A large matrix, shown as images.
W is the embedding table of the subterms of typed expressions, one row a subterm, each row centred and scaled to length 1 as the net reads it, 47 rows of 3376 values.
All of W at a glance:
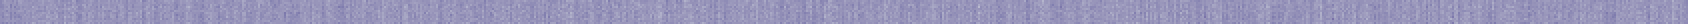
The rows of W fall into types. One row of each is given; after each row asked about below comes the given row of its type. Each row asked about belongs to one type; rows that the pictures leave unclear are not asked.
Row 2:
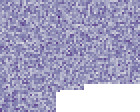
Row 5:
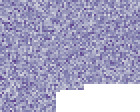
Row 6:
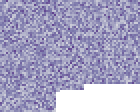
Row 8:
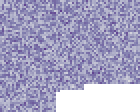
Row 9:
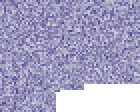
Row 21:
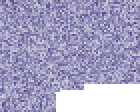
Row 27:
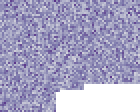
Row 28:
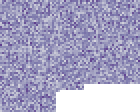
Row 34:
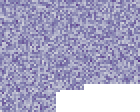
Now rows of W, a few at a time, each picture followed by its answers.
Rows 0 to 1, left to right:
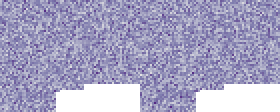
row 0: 28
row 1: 28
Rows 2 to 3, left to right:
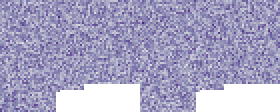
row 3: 6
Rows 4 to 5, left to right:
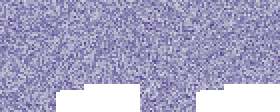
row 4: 9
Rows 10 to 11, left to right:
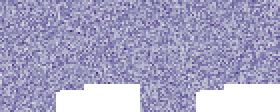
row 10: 9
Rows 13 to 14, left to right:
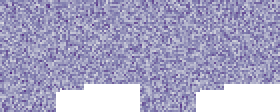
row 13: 21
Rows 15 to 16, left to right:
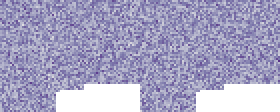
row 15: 21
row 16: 34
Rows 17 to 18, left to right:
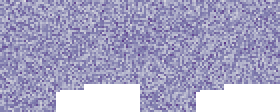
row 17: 5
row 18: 9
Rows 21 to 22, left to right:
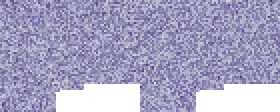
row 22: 6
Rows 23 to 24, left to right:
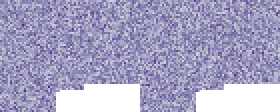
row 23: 6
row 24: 27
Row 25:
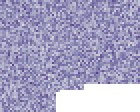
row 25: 21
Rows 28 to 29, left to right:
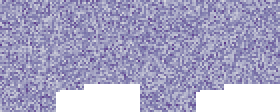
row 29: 9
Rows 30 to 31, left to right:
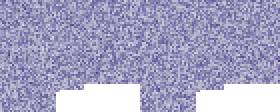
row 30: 21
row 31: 34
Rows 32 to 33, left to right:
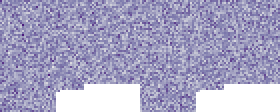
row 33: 28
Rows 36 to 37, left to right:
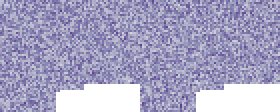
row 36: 8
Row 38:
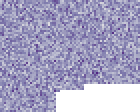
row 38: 8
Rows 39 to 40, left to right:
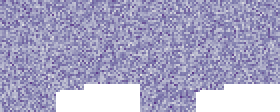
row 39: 21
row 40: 28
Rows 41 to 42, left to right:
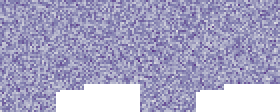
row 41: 34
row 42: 9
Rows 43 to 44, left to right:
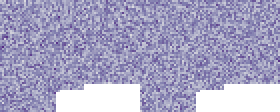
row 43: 27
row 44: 34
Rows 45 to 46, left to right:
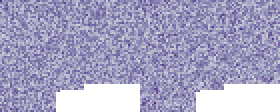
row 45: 2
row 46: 34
